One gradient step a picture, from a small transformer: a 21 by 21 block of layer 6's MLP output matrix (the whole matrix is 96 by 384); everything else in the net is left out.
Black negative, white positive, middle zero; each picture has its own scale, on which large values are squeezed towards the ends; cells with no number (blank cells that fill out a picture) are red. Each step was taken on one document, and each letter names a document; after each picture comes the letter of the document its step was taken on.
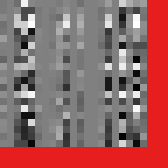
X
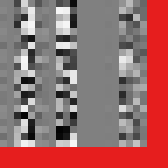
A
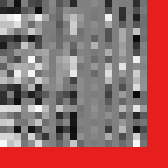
X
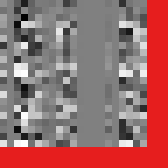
A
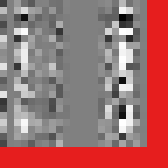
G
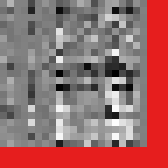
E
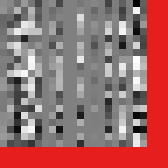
X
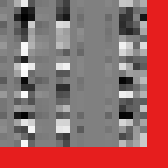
A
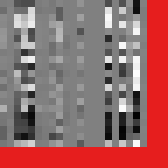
X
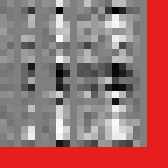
E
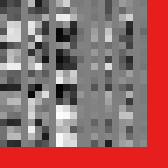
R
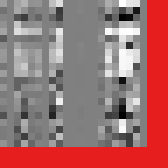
G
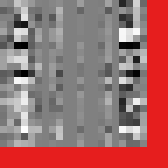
G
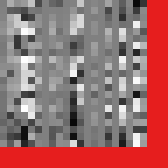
X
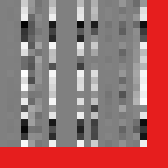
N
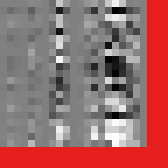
E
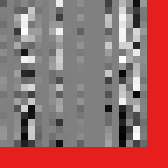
X
